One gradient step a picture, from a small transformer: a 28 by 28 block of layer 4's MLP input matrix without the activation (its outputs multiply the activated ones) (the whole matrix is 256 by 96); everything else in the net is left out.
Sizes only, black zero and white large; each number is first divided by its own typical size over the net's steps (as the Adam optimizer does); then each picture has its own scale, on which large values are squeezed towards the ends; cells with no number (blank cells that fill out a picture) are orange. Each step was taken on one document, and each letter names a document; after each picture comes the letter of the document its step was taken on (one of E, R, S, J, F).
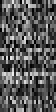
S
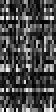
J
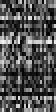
S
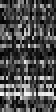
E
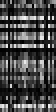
E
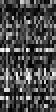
J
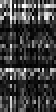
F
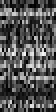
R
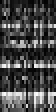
E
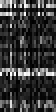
F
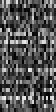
S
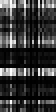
F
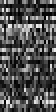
J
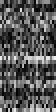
R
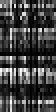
F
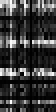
F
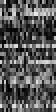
R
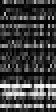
E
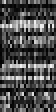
E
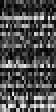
E
